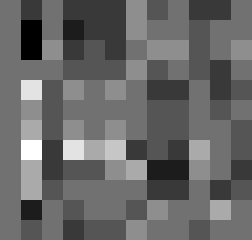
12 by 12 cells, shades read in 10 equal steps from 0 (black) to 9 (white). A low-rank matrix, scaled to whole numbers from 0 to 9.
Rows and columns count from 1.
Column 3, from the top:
4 4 5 4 3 3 3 2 2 3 4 4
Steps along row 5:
up down up down up down down same up down up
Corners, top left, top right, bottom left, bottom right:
4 4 4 4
